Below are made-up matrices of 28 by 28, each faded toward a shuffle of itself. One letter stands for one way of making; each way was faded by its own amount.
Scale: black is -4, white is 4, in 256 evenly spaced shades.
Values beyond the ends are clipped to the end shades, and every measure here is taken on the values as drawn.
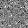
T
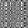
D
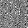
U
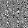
U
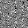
U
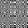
D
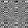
D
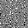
U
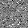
T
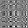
D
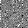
U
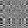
D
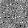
T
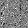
U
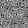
T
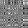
D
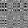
D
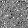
T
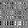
D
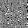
U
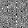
U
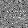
T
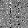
U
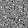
T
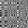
D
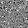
T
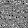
T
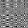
D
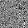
U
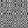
D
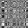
D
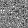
T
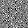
U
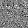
T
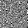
U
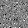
T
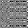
D
